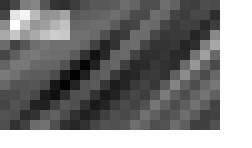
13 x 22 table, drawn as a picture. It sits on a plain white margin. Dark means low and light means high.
Ninth with the highest average: top left. Histogram: skewed, a long tail of high values. Grain: diagonal, up to the right. Roughest part: top left. Odd patch: higher, in the top left.
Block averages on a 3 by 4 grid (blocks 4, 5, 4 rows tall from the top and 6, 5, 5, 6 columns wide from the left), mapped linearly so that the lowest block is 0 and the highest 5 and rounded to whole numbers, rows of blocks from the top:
5 3 2 1 / 2 0 0 2 / 1 0 1 2
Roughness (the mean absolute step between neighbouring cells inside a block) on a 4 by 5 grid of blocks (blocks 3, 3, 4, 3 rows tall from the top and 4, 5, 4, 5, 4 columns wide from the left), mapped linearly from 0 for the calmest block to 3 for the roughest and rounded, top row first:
3 1 0 0 0
2 1 1 0 2
0 1 1 0 1
1 1 0 0 0
